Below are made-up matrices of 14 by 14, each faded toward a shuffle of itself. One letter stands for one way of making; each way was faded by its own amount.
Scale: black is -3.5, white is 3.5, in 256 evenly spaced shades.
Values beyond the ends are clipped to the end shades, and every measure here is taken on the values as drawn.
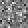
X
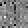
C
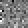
X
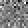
X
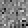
X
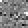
C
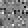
C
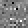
C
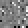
C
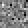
X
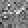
C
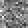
X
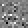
C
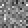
X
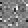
C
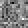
X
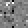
C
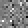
C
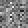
X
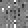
C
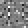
C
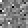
X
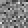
X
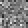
X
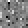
C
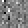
X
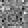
X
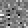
C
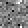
X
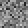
X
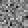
X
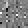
C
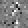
C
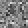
X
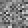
X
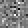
X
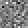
X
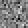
X
